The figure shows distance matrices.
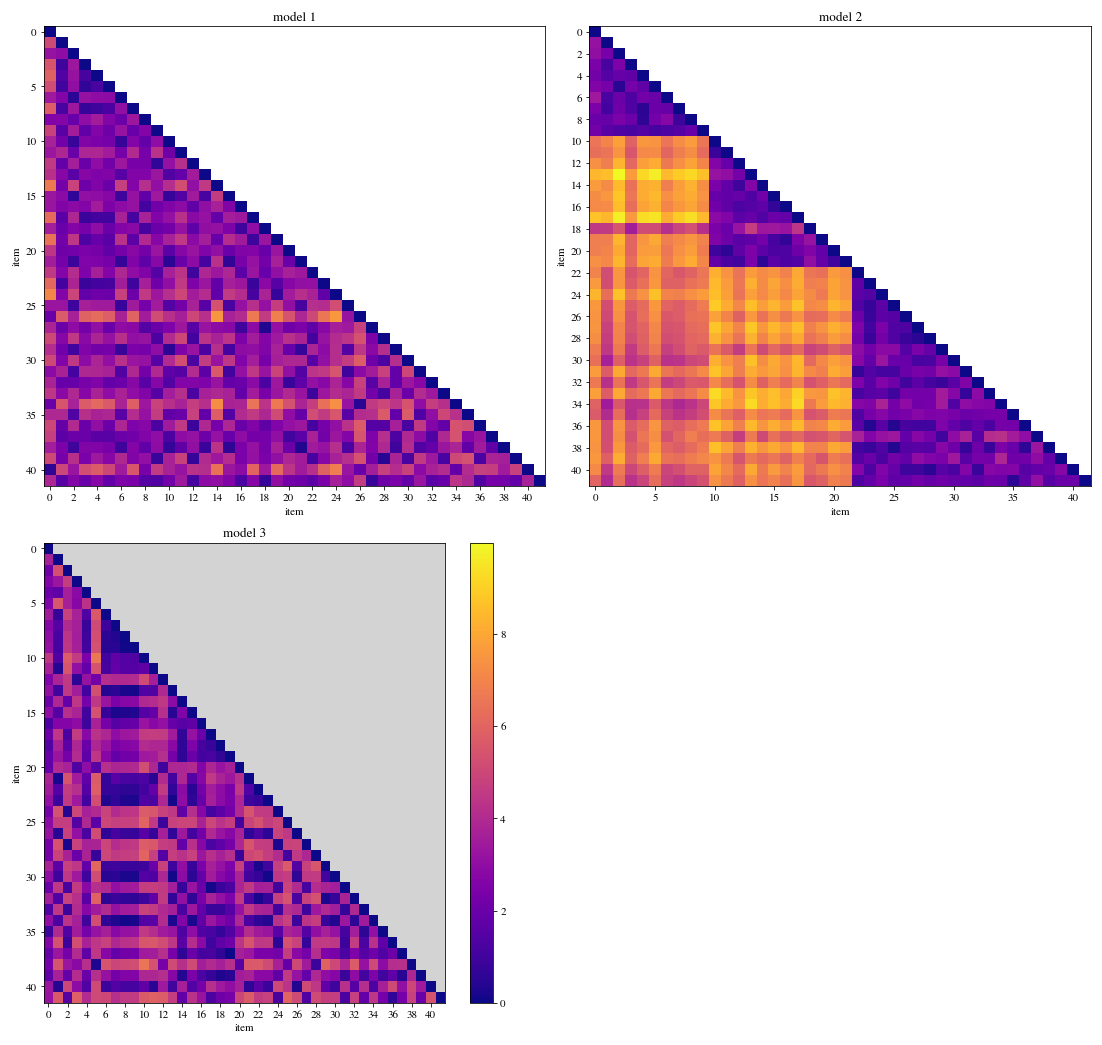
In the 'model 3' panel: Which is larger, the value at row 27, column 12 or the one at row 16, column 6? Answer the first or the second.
the first
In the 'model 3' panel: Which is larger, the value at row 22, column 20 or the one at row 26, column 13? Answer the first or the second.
the first
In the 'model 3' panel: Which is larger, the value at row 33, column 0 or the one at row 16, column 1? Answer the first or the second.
the second
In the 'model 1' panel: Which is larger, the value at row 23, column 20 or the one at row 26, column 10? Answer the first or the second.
the second
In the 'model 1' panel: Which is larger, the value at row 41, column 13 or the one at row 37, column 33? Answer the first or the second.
the second
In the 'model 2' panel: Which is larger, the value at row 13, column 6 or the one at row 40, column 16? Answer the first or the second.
the first
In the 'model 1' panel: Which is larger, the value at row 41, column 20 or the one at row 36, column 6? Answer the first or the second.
the second
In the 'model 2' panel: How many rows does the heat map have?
42
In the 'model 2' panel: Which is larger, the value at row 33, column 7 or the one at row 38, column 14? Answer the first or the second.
the second
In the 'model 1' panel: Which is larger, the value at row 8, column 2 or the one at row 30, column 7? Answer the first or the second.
the second
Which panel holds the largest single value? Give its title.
model 2
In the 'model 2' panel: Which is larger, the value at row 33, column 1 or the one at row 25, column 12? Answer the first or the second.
the second
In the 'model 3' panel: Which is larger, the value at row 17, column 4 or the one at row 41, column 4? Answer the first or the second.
the second
